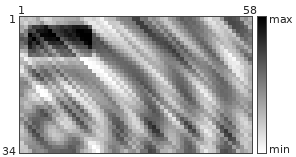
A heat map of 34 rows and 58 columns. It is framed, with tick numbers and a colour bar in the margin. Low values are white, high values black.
Grain: diagonal, down to the right. Odd patch: higher, in the top left. Rings: centred on the bottom left. Ninth with the highest average: top left. Slope: none. Mirror symmetry: none.
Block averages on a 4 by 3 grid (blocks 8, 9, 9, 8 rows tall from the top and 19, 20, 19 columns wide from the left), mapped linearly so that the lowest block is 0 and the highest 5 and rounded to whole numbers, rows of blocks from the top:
5 1 1 / 1 1 1 / 0 1 1 / 1 1 1
